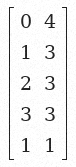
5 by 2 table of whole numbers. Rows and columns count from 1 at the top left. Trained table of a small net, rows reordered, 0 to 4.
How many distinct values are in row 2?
2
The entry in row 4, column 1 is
3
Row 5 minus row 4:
-2 -2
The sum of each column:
7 14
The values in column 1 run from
0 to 3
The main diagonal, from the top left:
0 3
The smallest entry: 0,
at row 1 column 1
